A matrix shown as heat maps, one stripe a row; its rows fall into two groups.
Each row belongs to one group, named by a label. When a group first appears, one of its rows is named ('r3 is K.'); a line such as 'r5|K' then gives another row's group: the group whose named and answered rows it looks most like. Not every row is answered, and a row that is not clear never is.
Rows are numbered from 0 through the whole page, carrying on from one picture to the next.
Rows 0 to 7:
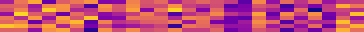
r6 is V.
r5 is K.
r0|V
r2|K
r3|V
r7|K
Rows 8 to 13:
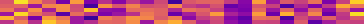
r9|K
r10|V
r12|K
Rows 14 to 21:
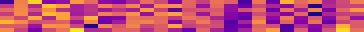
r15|K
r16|V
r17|K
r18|V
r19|V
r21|K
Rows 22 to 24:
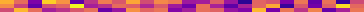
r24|V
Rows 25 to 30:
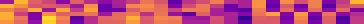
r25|V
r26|V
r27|V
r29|K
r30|K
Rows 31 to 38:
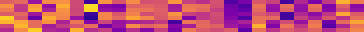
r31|K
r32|V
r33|V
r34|K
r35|K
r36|V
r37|V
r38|V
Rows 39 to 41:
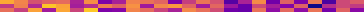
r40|K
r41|V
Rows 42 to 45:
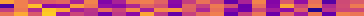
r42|V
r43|V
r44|K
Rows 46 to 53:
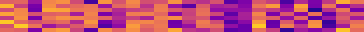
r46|K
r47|K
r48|K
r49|V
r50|K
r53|K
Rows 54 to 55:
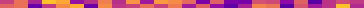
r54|K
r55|K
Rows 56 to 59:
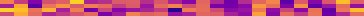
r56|K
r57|K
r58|V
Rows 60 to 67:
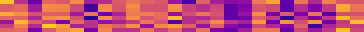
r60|K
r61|K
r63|V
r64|K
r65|V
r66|K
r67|K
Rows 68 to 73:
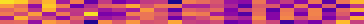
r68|V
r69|K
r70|V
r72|V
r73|K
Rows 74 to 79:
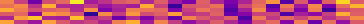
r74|K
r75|V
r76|V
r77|K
